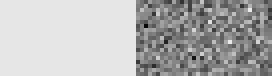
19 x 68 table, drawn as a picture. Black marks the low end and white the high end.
The table splits into one row of 2 panels. Panel 1,1: very high, flat. Panel 1,2: middling, fine-grained, strong in contrast.
